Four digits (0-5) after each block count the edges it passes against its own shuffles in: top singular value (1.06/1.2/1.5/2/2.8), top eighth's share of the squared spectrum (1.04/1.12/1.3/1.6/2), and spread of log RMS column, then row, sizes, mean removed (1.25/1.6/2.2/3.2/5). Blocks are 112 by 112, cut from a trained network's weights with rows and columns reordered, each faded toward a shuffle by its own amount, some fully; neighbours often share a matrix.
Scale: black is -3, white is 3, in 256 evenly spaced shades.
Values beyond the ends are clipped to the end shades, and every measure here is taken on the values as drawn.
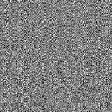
4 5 3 2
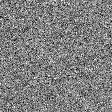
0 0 0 0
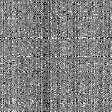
4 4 2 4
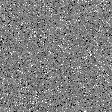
0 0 0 0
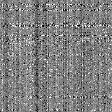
4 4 2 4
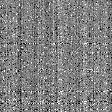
4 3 1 3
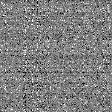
3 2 3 0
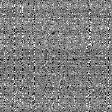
3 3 4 1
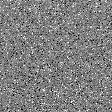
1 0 0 0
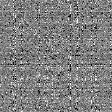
3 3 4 1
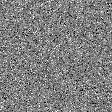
0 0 0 0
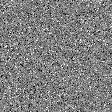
0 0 0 0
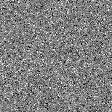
0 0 0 0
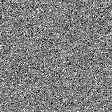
2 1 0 0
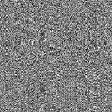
4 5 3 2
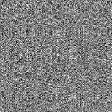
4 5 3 2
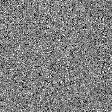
2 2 2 1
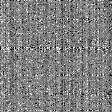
4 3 1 3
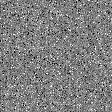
1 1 0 0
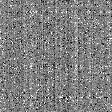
3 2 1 2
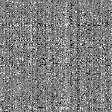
4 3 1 3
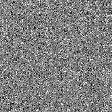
2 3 1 1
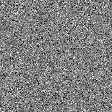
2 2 0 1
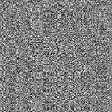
4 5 3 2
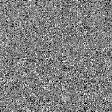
3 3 2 2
